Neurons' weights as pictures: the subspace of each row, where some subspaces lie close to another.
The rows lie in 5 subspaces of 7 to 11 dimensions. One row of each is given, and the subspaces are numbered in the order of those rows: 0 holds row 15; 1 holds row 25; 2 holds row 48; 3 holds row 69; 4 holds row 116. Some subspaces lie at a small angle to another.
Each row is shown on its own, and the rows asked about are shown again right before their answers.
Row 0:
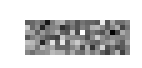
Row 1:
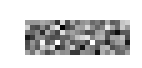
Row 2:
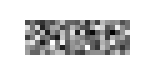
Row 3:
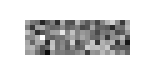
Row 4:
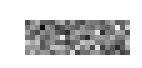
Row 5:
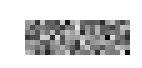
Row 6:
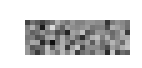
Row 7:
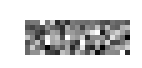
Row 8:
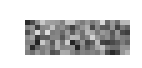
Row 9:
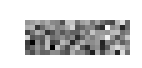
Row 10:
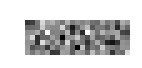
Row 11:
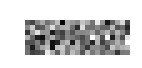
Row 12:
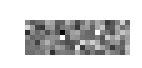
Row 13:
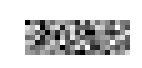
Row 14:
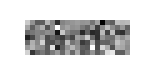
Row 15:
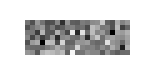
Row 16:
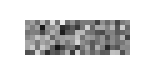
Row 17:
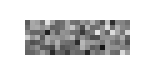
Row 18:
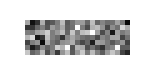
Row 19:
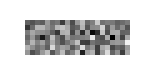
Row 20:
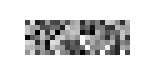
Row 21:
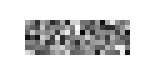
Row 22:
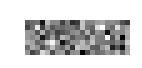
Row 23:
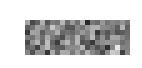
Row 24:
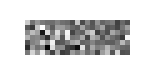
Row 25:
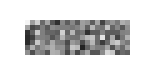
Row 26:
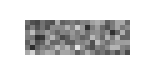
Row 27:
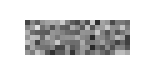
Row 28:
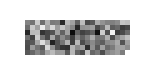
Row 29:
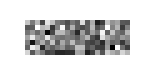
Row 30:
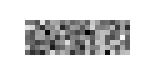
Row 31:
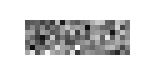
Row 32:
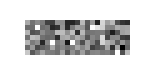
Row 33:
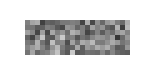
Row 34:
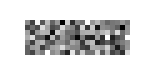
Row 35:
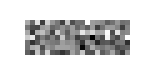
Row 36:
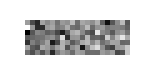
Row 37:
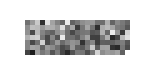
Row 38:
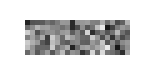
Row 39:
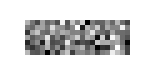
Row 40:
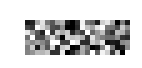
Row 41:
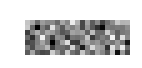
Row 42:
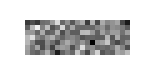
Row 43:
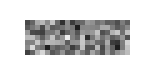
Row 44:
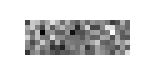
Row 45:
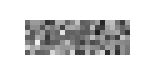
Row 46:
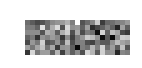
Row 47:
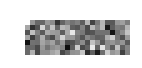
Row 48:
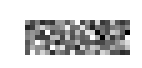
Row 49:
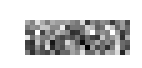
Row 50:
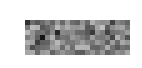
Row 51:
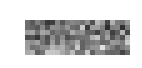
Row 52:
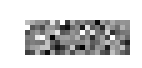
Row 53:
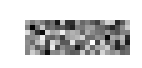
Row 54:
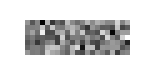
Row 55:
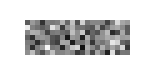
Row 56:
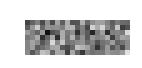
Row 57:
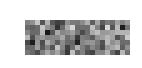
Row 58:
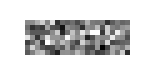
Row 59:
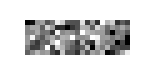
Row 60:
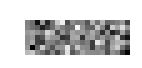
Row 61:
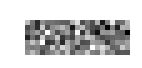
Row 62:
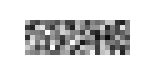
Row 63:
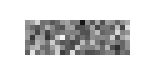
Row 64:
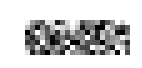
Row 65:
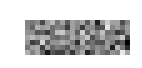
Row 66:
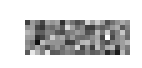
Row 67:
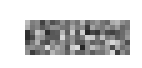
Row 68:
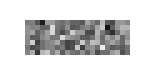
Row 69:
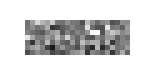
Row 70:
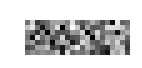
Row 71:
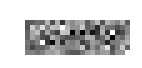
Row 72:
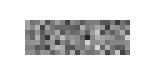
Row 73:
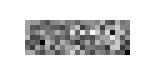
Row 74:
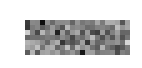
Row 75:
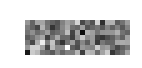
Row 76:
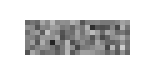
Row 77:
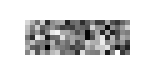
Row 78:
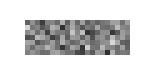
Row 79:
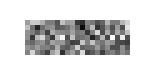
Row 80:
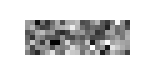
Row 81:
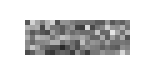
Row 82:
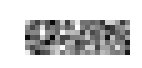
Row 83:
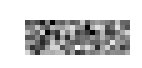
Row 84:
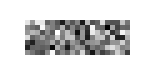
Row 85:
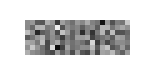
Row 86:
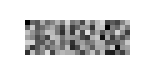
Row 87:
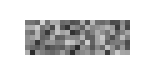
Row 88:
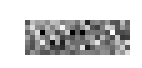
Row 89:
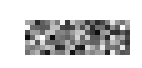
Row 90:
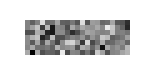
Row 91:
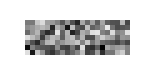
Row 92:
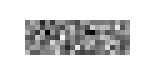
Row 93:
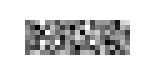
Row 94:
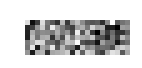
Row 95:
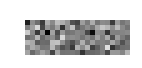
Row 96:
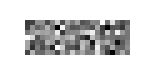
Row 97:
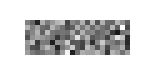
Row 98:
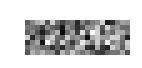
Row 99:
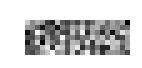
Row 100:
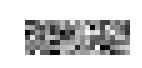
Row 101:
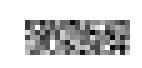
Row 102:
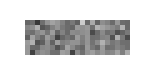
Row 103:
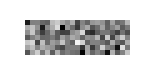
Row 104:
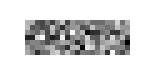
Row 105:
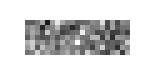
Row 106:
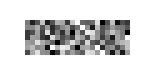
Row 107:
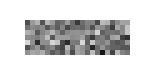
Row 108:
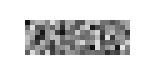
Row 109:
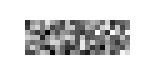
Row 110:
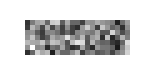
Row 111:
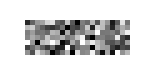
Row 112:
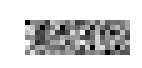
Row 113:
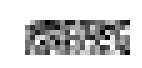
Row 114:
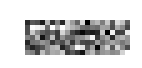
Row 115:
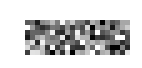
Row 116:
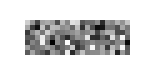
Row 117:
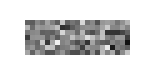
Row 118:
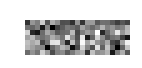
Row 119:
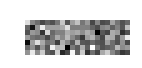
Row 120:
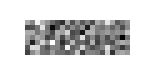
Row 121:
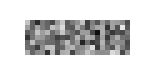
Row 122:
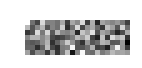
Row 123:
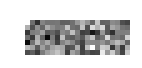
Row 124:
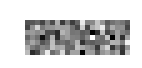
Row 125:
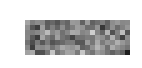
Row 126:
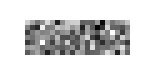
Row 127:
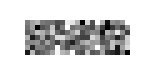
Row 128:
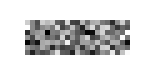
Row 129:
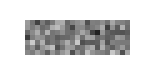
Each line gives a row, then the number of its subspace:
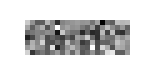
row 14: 1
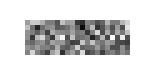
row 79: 2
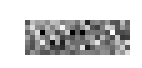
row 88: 0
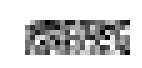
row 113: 1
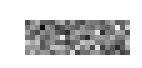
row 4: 2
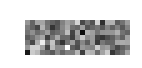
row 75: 2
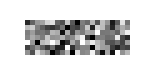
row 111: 2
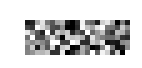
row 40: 1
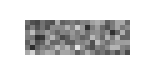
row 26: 0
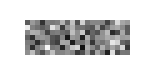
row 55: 3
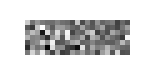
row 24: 2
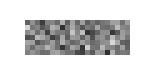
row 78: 3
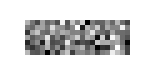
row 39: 0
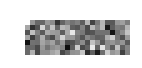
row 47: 2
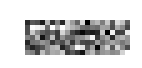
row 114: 0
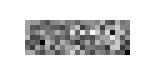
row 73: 0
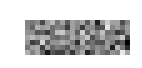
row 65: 1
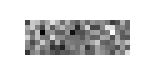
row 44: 0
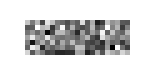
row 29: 1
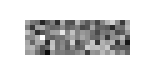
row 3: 1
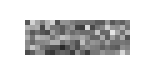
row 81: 0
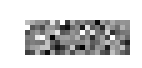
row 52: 3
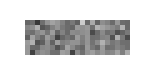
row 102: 2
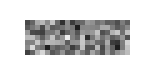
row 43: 0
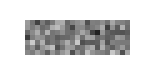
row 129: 3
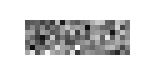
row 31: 0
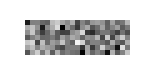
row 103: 3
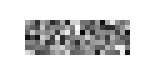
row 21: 0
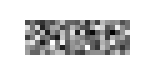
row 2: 3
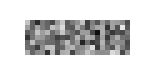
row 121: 3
